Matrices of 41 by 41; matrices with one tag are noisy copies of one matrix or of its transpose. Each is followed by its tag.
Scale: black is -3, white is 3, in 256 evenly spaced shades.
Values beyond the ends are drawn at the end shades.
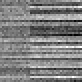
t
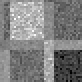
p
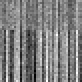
t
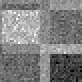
p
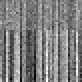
t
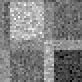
p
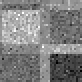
p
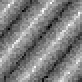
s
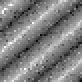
s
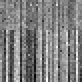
t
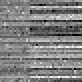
t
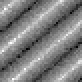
s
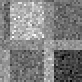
p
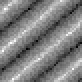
s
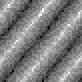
s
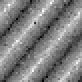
s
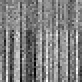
t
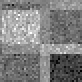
p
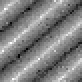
s
